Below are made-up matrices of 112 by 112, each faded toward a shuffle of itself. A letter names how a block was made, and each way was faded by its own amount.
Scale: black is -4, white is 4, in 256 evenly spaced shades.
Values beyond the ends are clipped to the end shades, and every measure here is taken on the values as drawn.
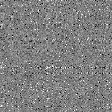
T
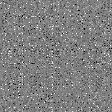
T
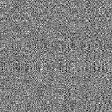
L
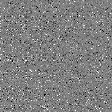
T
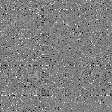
T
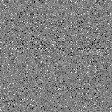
T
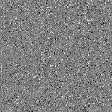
T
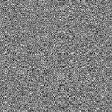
L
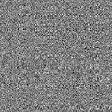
L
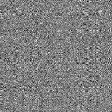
L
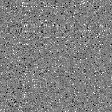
T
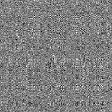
L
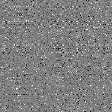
T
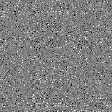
T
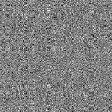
L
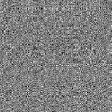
L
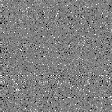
T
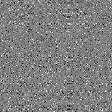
T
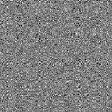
L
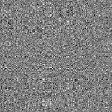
L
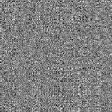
L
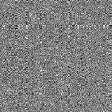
L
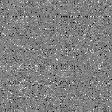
T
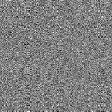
L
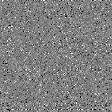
T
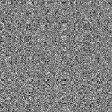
L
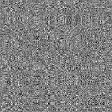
L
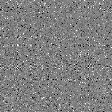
T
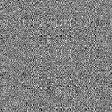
L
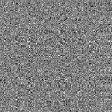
L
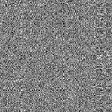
L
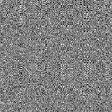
L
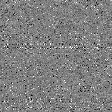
T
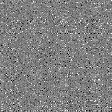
T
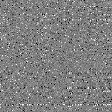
T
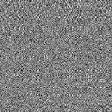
L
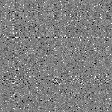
T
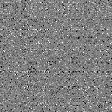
T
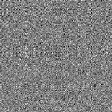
L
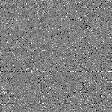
T
